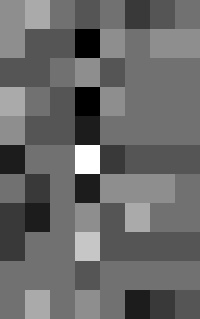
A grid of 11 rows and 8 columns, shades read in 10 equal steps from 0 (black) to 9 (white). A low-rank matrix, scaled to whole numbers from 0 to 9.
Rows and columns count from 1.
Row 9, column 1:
2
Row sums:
31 30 30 30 28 29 30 29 29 31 29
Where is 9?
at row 6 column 4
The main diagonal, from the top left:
5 3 4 0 4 3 5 4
